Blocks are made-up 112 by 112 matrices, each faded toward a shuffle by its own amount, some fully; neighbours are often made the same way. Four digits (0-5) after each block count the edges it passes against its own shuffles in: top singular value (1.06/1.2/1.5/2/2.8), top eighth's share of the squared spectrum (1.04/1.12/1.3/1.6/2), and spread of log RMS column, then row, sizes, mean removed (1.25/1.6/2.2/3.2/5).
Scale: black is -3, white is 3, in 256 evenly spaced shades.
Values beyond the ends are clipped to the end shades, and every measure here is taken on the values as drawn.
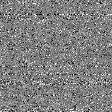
1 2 0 3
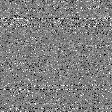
2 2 0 3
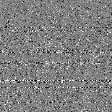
2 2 0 3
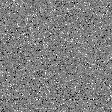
1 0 0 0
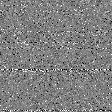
2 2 0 3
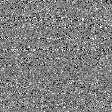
1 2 0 3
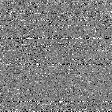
2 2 0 4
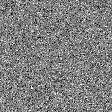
2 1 0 0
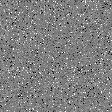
2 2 0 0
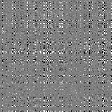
5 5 4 4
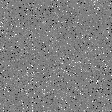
2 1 0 0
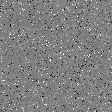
0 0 0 0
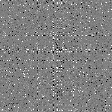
4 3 2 2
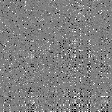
4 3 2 2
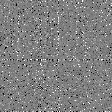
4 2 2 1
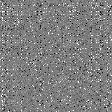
4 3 2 2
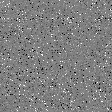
2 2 1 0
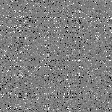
4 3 2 2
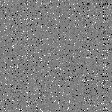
4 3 2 1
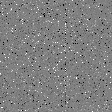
2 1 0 0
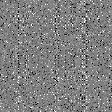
4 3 2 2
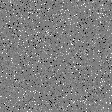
0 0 0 0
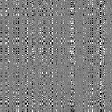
5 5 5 3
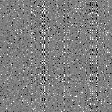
5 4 3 2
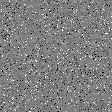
2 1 0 0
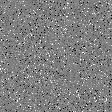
0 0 0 0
